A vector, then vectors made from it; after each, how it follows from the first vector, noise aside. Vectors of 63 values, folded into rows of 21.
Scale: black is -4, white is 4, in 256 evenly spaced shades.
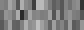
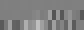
partly zeroed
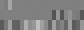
partly zeroed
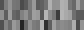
wrapped around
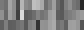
sign-scrambled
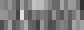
sign-scrambled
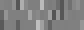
partly zeroed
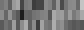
sign-scrambled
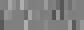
partly zeroed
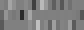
partly zeroed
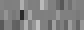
partly zeroed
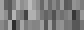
wrapped around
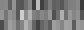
sign-scrambled
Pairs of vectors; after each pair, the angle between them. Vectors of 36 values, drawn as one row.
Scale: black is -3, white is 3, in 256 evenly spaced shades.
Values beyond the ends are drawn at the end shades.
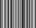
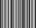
nearly parallel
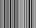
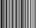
partly opposed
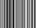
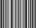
partly opposed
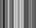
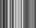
nearly parallel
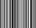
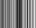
partly opposed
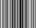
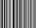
orthogonal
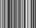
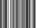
partly opposed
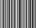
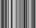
orthogonal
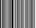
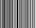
partly aligned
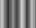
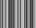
orthogonal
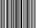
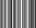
partly opposed
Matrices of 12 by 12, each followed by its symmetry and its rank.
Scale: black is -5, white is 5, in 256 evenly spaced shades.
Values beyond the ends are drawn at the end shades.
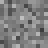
neither, full rank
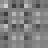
symmetric, rank one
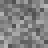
neither, full rank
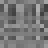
neither, rank two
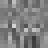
neither, rank two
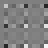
symmetric, rank one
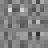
neither, rank two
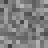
neither, full rank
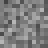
neither, full rank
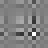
symmetric, rank one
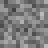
neither, full rank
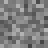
neither, full rank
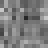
neither, rank two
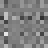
neither, rank two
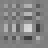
symmetric, rank one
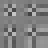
symmetric, rank one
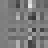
neither, rank two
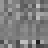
neither, rank two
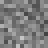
neither, full rank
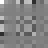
symmetric, rank one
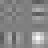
symmetric, rank one
